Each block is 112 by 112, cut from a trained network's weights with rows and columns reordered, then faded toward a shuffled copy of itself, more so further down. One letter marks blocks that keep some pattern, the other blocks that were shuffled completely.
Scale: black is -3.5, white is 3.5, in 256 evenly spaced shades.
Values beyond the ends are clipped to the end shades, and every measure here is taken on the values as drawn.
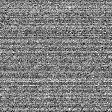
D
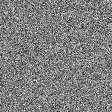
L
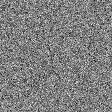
L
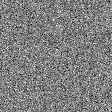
L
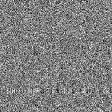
D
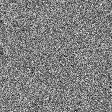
L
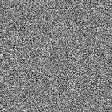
D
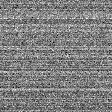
D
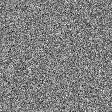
L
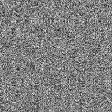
D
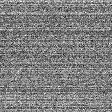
D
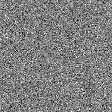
D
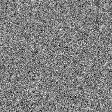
D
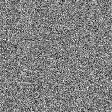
D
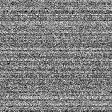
D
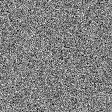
L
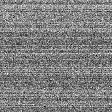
D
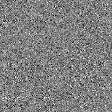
D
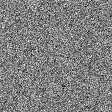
L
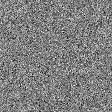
L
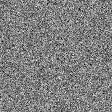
L
